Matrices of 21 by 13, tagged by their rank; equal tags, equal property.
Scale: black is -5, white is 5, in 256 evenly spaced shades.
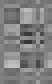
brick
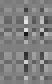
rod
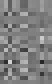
brick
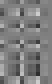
rod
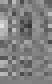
brick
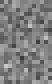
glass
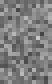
glass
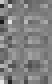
brick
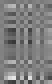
rod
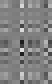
rod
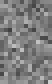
glass
